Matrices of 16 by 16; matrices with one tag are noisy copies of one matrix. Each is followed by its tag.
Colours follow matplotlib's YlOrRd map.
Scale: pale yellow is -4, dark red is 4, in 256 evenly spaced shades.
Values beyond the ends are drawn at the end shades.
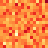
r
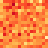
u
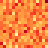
r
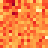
u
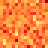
r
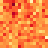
u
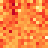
u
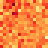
u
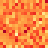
r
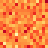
r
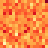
r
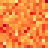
r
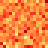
r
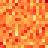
r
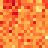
u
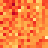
u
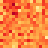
u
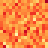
r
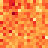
u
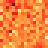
u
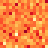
r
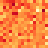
u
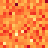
r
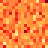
r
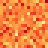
r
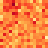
u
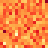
r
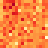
u
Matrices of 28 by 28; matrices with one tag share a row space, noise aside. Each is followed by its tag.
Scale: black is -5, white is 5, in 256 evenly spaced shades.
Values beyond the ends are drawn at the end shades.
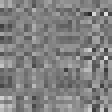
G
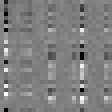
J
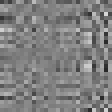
G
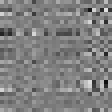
G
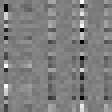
J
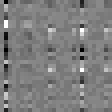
J
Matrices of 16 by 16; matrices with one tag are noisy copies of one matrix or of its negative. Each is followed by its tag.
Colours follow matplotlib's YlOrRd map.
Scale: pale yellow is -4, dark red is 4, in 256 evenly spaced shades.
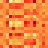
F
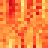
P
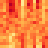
P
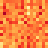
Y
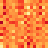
Y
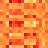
F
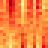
P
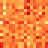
Y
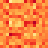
F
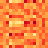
F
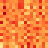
Y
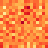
Y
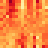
P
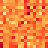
Y
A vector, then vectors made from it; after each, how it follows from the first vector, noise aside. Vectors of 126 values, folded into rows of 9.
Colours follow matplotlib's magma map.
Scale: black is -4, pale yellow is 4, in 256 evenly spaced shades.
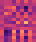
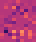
partly zeroed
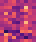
sign-scrambled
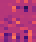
partly zeroed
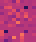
partly zeroed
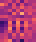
wrapped around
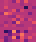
partly zeroed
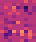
partly zeroed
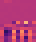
partly zeroed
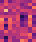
wrapped around
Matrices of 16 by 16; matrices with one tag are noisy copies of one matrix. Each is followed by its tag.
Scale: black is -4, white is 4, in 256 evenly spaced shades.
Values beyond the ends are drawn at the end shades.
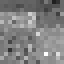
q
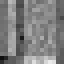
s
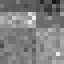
q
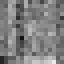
s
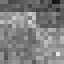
q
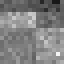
q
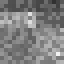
q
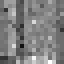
s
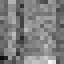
s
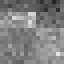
q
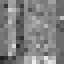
s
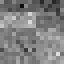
q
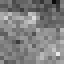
q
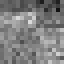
q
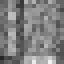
s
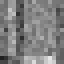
s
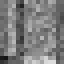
s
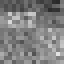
q
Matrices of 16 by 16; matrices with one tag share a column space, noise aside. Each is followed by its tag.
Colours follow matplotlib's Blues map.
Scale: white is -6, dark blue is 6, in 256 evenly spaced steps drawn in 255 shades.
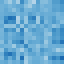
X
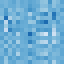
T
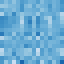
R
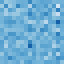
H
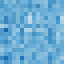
X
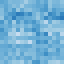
T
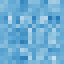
X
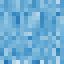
R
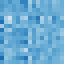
X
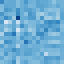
T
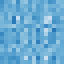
X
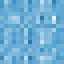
X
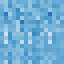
T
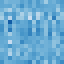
T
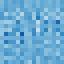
T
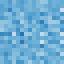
T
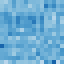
R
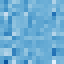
R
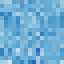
R
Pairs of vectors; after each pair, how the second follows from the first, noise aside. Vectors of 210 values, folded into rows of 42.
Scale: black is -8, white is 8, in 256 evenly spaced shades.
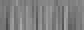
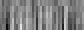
scaled up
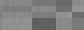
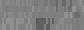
partly zeroed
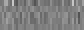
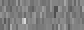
shuffled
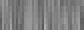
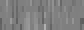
partly zeroed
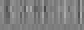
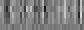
scaled up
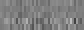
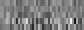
scaled up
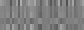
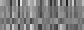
scaled up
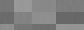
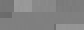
partly zeroed
